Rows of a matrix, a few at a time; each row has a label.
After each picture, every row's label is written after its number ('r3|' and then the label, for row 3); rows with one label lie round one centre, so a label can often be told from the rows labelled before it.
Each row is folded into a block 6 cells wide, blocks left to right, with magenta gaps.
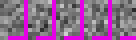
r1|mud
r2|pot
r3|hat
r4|pot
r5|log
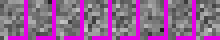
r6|mud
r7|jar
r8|mud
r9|hat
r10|hat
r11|jar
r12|log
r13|hat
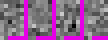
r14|hat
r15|jar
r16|pot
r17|mud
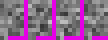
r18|mud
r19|pot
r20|mud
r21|mud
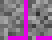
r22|mud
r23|mud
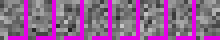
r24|mud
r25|jar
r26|pot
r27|log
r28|log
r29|hat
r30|log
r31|mud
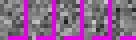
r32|mud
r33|mud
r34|hat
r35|pot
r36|log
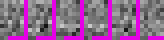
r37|pot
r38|pot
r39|jar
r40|jar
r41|pot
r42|log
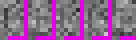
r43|log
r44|jar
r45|log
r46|log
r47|jar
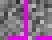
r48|log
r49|hat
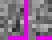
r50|pot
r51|jar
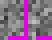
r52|log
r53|mud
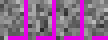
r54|mud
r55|pot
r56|mud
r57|mud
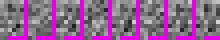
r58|pot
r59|mud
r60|pot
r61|log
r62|pot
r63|mud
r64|pot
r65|pot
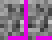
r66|pot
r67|pot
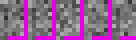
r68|log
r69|log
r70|hat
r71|jar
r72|log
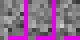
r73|mud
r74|jar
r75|jar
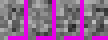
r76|pot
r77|jar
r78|pot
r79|pot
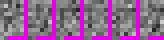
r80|hat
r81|pot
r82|log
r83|log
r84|log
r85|pot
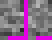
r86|jar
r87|jar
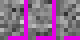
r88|pot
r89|jar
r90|mud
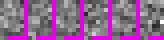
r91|jar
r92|mud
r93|jar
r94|hat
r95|jar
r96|pot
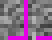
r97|mud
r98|mud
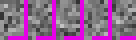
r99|hat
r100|mud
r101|jar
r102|log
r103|mud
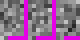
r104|hat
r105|hat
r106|pot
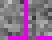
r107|jar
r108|log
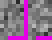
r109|log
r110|jar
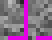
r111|jar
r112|mud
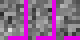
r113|hat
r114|log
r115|jar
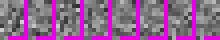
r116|pot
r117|jar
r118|hat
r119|log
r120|jar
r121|jar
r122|mud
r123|mud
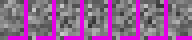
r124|jar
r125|mud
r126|hat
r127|hat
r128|mud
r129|hat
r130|mud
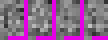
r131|log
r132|jar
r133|jar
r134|jar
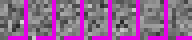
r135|pot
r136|mud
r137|hat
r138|hat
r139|hat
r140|jar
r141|log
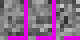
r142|jar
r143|jar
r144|hat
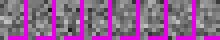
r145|mud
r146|log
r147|pot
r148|log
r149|jar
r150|jar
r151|mud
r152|jar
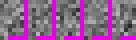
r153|mud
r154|log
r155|log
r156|mud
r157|pot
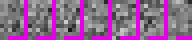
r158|pot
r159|pot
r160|pot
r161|jar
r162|hat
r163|hat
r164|jar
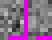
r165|pot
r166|jar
